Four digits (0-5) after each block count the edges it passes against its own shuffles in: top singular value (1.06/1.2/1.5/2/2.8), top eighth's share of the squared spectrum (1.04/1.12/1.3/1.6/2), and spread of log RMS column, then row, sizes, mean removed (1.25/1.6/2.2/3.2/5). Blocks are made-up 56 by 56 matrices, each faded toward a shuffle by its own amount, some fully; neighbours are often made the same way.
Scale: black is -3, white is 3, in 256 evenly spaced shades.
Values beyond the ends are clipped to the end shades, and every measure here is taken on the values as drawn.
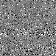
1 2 0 2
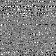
2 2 0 3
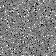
0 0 0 0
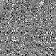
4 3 2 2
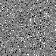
3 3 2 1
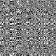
4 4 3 3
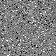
1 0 0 0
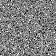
0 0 0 0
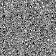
1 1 2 0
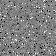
0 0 0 0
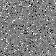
2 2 0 0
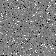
0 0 0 0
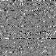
2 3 1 3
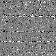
2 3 1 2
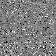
1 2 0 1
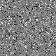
1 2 0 2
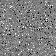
0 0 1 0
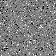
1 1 0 0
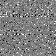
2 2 1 2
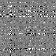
2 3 2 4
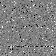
2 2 0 1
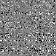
2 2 2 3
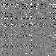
2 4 2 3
